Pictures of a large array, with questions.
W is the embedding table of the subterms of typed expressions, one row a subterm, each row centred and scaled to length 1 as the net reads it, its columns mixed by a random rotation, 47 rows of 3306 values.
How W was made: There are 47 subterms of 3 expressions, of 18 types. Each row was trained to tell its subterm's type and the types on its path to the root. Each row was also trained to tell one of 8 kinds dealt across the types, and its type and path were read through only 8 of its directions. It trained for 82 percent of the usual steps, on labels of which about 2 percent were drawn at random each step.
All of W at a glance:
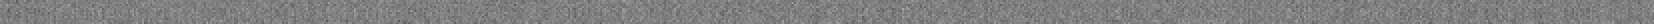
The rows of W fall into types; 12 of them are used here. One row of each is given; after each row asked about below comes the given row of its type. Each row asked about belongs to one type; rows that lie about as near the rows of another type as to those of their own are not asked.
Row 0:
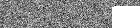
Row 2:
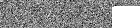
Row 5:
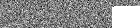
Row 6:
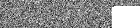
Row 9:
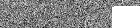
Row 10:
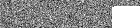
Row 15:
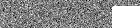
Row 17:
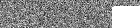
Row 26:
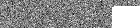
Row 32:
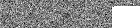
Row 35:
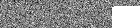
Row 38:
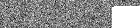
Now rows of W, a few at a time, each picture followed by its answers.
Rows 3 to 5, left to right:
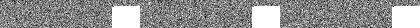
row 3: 35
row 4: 5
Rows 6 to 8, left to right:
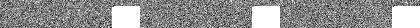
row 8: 10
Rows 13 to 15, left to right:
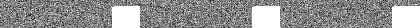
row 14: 9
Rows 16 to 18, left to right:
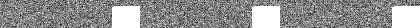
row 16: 17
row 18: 32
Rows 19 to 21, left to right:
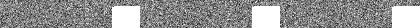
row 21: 0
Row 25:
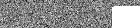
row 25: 32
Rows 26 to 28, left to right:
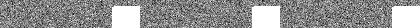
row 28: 6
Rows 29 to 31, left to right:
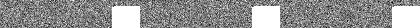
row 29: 38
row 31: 2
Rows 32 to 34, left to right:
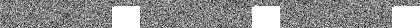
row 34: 5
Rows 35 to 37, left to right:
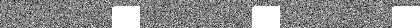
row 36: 26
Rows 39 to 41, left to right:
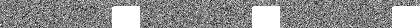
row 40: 9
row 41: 17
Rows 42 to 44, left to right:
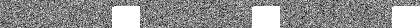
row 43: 0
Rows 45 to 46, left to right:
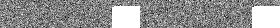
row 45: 17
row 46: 2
